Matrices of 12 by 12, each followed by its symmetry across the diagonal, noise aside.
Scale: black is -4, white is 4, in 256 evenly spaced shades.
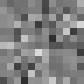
antisymmetric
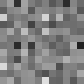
antisymmetric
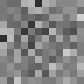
symmetric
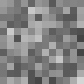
symmetric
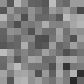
symmetric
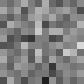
antisymmetric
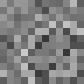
symmetric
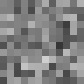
antisymmetric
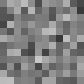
antisymmetric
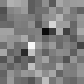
antisymmetric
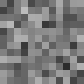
symmetric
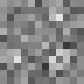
symmetric
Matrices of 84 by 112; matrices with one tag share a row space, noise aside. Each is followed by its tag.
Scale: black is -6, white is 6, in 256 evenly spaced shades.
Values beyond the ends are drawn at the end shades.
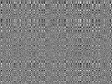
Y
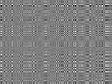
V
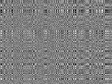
V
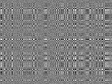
V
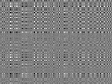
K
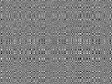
Y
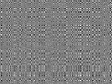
Y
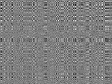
V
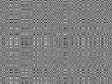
K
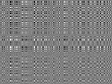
K
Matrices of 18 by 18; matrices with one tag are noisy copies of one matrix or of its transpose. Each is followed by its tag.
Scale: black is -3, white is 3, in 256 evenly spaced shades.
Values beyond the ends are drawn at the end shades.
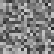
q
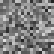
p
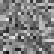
p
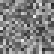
p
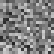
q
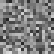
q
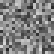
p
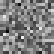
p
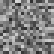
p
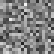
q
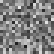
p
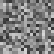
q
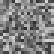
p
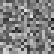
q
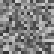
p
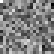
p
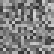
q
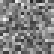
p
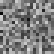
p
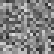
q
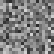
q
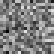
p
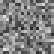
p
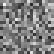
q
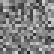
q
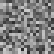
q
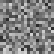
q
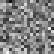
q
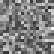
p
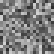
p
